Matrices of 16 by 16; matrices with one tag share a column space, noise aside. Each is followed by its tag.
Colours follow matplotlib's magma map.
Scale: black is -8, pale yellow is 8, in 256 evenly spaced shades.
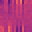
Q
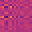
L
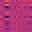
L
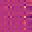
L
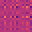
L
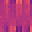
Q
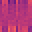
Q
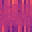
Q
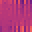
Q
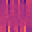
Q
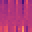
Q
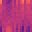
Q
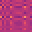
L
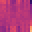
Q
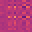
L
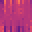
Q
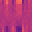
Q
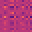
L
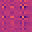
L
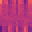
Q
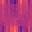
Q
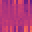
Q
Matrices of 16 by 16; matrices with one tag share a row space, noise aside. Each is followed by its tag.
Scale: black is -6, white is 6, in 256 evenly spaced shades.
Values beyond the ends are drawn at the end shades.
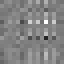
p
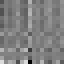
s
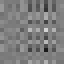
p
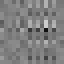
p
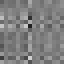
s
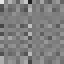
s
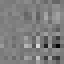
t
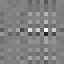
p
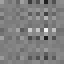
p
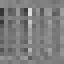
s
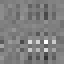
p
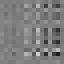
t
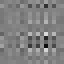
p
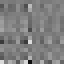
s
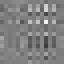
p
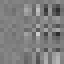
t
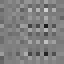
p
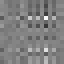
p
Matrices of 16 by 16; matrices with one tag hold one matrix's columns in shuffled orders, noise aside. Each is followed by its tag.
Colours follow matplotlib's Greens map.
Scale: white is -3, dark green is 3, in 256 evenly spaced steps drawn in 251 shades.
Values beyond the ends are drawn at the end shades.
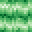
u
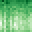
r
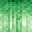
r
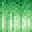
r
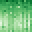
r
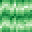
u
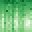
r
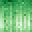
r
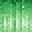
r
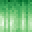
r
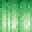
r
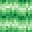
u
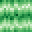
u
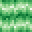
u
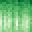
r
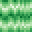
u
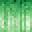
r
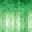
r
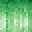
r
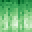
r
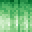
r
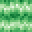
u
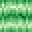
u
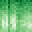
r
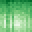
r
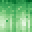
r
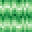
u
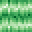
u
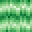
u
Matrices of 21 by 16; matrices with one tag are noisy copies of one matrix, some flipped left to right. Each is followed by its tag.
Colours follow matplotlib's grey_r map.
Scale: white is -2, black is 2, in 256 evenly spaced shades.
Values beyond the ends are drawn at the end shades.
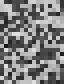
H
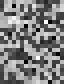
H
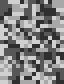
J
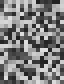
H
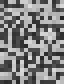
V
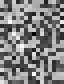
V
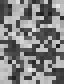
J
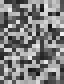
H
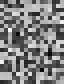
V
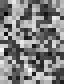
J
